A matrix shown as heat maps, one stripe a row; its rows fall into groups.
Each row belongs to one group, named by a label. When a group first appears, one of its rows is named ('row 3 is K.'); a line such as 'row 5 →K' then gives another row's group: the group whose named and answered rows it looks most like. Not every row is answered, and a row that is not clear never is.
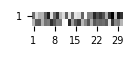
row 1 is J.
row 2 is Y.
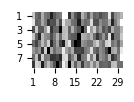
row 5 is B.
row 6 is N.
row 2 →Y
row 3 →N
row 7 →Y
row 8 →N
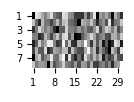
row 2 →Y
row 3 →B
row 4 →N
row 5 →J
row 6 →N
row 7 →J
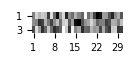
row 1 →J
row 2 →N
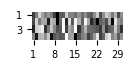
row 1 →B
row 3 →J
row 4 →B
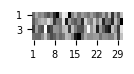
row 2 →J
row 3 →N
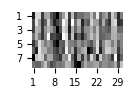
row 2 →N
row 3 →N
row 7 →J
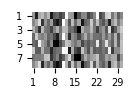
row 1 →B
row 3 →Y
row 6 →Y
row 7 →B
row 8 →N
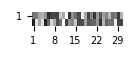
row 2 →J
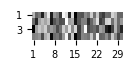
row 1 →N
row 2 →B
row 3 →J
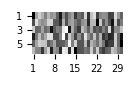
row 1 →J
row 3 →Y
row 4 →J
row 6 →N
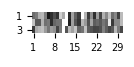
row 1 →Y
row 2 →Y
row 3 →J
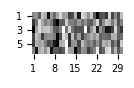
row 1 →Y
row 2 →B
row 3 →J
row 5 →Y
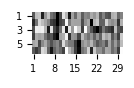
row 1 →N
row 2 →B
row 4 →Y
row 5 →Y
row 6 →B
